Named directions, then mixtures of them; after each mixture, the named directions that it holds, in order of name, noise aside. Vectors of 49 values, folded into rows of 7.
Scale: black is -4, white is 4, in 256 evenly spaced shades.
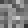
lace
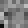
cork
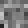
cork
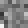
cork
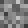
cork, lace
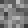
cork, lace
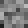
cork, lace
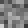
cork, lace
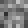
cork, lace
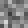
cork, lace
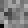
cork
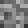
cork, lace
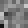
cork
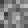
cork, lace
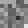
lace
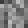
lace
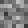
cork, lace
